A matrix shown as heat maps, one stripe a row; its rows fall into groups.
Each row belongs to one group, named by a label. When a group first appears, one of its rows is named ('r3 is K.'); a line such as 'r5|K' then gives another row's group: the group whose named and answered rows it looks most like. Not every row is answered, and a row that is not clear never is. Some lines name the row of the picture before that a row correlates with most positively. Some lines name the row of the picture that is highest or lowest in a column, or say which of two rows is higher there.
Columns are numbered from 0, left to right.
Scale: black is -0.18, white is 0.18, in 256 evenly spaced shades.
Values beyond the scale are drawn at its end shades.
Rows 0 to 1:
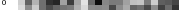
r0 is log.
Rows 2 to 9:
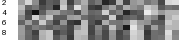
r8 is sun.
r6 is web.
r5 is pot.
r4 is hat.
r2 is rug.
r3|log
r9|sun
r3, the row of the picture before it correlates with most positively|0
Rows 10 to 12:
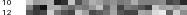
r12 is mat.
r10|log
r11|hat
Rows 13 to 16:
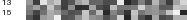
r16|pot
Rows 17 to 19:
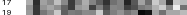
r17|pot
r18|mat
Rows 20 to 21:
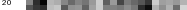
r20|hat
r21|hat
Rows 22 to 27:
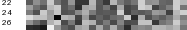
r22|web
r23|sun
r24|pot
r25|rug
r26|sun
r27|mat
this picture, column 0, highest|25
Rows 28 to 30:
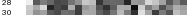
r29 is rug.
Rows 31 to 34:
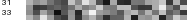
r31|log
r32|hat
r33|log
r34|rug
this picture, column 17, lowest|32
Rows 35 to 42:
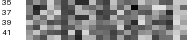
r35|web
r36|mat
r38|web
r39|rug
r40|pot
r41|rug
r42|sun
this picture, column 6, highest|41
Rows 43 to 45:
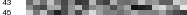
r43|web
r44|hat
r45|log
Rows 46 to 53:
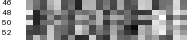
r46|sun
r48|hat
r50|hat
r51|mat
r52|mat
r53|web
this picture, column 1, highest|53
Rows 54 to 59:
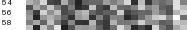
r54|rug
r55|web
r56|pot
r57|mat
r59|pot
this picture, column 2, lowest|58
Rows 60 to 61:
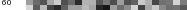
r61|log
